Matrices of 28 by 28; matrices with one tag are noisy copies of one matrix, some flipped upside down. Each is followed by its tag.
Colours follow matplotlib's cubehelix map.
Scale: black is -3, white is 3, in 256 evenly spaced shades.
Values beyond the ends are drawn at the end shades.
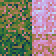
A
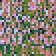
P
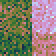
A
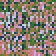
P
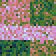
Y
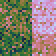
A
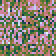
P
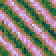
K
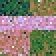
Y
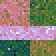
Y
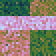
Y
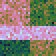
Y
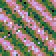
K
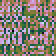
P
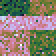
Y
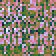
P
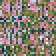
P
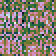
P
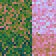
A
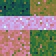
Y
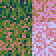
A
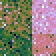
A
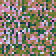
P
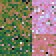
A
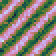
K
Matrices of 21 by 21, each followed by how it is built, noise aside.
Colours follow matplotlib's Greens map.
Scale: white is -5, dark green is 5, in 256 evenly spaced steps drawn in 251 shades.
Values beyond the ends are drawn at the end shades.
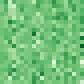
uneven columns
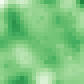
smooth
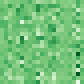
uneven columns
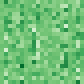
uneven columns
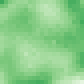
smooth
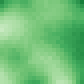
smooth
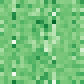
uneven columns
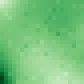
smooth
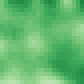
smooth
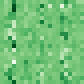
uneven columns
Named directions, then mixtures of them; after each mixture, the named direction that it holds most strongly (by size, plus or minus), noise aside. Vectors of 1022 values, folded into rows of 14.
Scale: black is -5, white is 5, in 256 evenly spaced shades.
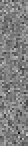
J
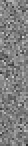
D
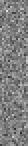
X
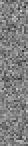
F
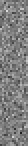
X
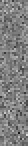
J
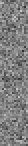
F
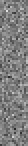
X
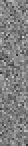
D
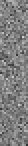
D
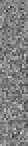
X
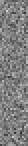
X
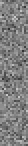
F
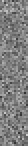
J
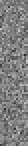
X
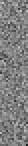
D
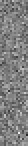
J
